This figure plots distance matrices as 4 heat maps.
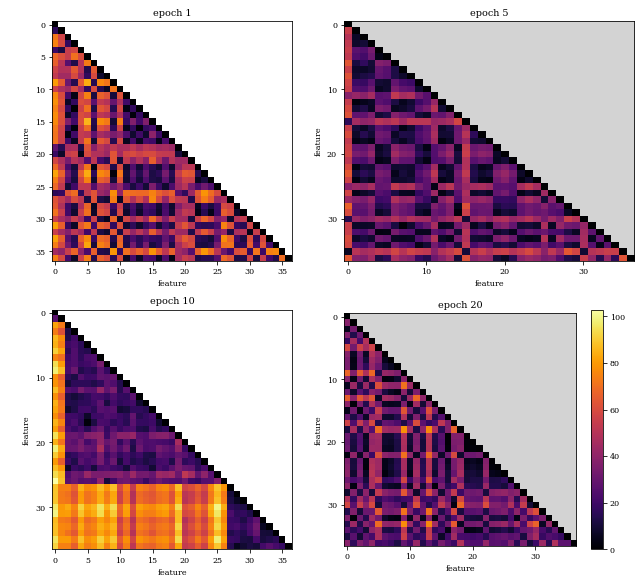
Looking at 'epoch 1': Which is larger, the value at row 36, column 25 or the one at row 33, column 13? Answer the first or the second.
the first
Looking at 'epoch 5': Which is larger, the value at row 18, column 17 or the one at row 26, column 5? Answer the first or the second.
the second
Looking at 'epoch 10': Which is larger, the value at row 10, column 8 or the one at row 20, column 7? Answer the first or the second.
the second
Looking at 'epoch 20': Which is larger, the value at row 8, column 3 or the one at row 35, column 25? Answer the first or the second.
the second
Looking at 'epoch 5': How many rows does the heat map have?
37
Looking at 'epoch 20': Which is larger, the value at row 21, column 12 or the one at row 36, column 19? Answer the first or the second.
the second
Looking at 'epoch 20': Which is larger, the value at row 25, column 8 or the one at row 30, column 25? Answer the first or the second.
the second
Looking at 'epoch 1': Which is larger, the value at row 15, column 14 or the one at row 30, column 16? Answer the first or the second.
the second
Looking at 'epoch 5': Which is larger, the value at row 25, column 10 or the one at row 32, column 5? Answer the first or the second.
the first
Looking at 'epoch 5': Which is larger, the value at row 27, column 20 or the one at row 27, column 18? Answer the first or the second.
the second
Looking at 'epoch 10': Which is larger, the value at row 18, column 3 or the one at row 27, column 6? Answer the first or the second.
the second
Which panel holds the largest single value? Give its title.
epoch 10
